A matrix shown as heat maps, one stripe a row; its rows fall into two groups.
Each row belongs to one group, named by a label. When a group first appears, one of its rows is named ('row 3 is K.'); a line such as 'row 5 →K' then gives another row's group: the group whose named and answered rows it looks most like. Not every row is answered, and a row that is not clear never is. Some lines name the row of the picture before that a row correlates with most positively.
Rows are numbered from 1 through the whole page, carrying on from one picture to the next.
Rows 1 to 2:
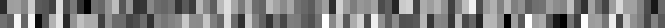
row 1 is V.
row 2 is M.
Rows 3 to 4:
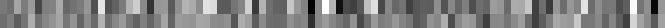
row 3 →M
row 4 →M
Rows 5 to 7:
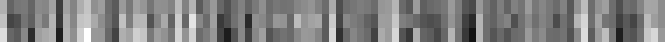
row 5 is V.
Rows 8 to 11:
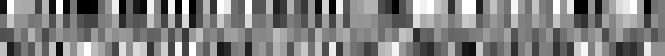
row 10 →V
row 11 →V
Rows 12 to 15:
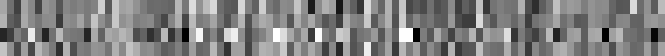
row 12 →M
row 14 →V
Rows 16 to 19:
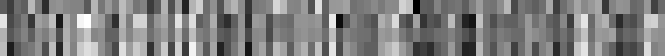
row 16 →V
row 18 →V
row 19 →V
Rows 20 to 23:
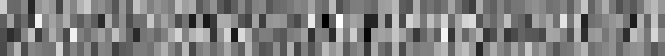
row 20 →V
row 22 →M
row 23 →M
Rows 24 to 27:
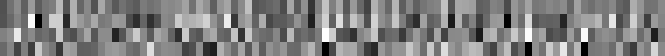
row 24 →M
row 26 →M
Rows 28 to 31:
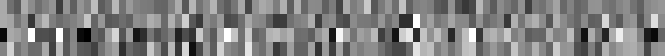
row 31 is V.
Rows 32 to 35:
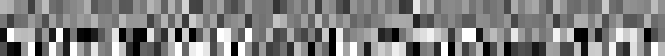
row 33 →V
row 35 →M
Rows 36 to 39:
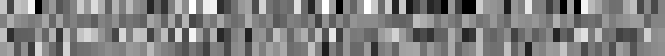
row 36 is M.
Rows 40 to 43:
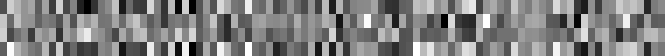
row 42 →V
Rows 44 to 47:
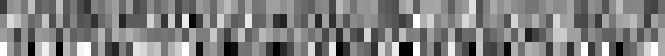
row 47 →V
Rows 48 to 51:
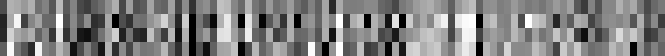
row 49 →M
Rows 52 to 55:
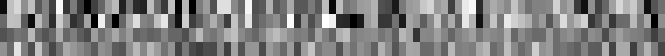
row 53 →M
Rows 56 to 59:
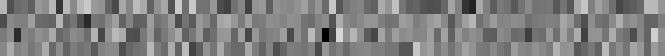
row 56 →V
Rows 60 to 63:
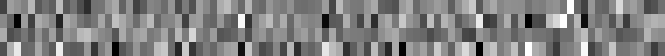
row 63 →M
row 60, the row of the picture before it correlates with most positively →57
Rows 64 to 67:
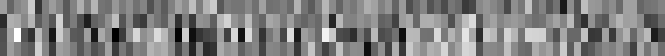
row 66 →M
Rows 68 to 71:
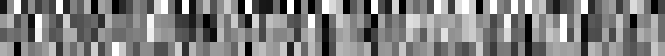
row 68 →M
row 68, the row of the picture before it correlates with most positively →66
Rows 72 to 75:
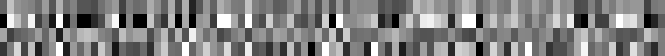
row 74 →V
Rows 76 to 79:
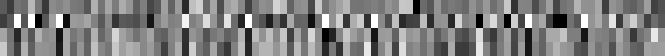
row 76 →V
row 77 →M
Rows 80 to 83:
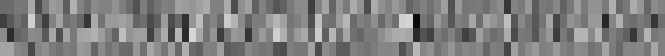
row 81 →V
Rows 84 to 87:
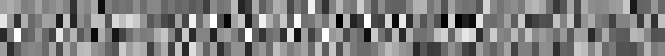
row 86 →M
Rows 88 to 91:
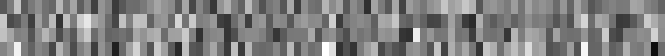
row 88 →M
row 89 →V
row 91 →M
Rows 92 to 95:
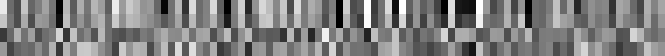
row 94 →M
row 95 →V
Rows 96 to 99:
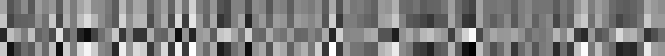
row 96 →V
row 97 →V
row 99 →V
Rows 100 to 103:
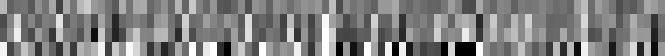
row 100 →V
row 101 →M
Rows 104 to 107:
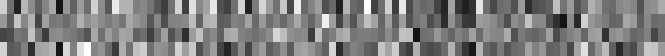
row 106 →V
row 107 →V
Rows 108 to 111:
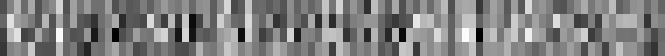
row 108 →M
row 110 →M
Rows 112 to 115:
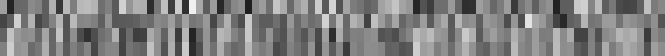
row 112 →V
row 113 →M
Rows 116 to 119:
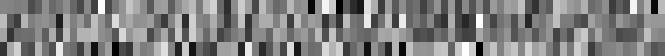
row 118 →V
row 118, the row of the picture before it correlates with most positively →112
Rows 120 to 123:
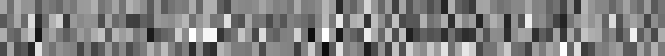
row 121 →M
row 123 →M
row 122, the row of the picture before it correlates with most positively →116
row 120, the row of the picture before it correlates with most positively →117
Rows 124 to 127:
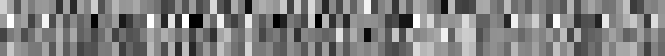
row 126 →M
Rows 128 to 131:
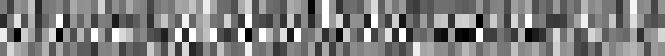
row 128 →M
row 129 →M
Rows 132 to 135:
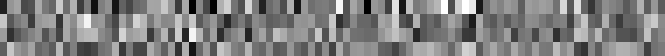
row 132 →M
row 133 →V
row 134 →V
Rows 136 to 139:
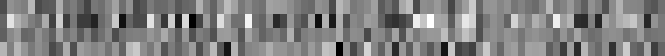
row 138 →M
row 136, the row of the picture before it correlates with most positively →135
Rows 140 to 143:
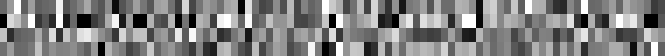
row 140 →M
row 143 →M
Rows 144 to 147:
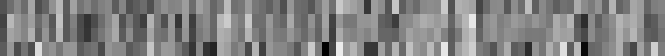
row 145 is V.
